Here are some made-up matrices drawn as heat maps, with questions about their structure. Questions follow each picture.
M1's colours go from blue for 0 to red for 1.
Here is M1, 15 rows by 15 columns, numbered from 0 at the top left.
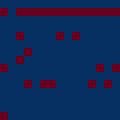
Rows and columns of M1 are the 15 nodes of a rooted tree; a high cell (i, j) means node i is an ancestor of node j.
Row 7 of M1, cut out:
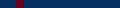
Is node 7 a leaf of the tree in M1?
no
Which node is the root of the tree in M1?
1
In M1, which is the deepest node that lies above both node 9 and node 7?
4
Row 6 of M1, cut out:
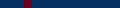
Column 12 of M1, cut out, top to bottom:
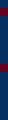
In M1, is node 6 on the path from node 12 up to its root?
no
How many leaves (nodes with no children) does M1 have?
8
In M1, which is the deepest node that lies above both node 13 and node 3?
10
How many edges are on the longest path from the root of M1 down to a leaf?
3
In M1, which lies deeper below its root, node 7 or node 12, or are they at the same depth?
the same depth
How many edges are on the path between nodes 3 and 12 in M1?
5
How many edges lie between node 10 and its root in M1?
1
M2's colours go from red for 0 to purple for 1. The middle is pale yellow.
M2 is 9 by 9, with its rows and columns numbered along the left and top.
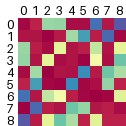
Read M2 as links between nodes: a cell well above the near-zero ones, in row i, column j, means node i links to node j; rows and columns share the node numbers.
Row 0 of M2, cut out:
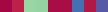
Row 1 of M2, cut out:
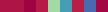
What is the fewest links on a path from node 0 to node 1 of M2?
3
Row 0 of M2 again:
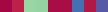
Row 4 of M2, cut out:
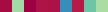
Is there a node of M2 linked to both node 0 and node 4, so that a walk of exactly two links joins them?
yes
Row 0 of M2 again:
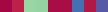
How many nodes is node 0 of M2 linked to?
4
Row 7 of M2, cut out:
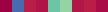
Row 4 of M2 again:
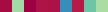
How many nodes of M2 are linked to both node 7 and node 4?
2
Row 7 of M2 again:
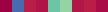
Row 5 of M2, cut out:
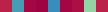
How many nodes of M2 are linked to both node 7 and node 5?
2
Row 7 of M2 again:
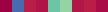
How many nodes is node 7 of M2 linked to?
3
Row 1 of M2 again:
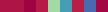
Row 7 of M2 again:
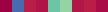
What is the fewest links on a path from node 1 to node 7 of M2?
1
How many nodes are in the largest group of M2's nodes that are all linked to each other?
5
